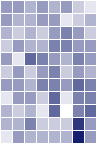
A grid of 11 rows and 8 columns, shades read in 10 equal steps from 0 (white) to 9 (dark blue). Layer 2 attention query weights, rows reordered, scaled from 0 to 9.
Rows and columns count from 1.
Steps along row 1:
same down up down up down down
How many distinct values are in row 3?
4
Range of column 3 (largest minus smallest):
4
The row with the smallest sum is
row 2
